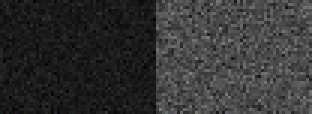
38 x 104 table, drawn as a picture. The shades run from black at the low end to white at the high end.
It is made of 1 by 2 panels. Panel 1,1: very low, fine-grained, faint in contrast. Panel 1,2: low, fine-grained.
